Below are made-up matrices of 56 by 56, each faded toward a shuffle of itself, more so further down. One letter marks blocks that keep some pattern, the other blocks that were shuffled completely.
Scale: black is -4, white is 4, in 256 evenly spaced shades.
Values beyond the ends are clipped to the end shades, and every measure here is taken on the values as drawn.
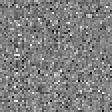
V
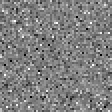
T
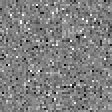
V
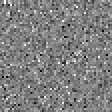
V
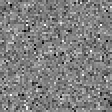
T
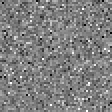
T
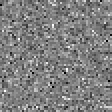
V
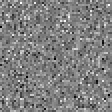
V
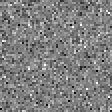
T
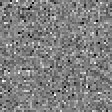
V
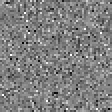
T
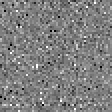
V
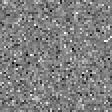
T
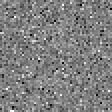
T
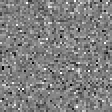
V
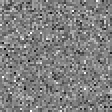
V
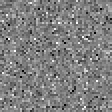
V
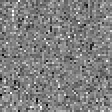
V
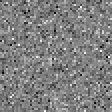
V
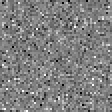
T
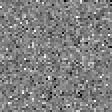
V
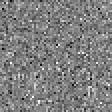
V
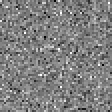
T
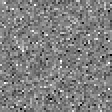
T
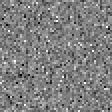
T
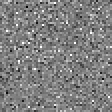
V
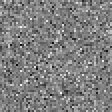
T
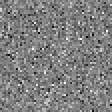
T
